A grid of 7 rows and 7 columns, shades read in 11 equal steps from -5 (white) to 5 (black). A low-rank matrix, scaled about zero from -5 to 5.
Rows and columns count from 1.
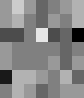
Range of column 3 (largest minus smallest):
2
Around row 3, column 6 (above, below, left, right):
0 1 2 5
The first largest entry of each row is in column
4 4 7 6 6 1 4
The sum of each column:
2 -7 -4 -2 0 -1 0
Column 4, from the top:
1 1 -4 0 0 -1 1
